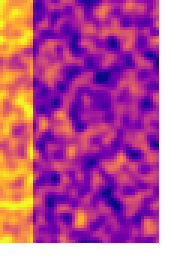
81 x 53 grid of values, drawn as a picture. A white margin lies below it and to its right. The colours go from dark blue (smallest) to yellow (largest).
Grain: blotchy. Seam: vertical, 20% of the way across, the left part higher. Stripes: none.
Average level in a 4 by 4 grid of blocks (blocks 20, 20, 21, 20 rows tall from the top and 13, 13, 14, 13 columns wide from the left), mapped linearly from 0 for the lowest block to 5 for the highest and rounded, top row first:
5111 / 4101 / 4111 / 5101
